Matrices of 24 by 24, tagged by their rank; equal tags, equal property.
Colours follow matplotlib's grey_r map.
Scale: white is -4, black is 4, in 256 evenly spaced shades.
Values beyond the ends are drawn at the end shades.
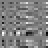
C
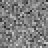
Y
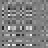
C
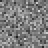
Y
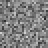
Y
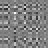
C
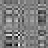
C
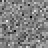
Y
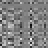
C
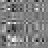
C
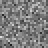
Y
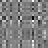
C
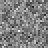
Y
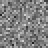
Y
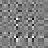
C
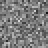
Y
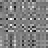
C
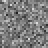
Y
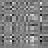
C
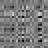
C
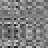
C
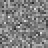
Y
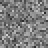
Y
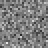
Y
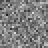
Y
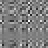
C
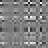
C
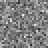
Y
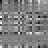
C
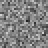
Y
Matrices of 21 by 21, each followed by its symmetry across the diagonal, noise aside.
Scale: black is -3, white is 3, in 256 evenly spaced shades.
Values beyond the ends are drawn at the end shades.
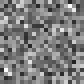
symmetric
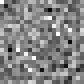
symmetric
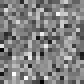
neither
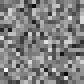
neither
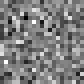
neither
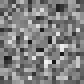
symmetric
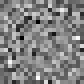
symmetric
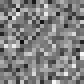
symmetric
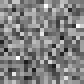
neither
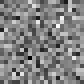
neither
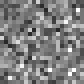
symmetric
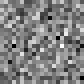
neither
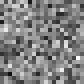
neither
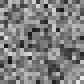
symmetric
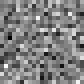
neither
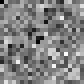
symmetric
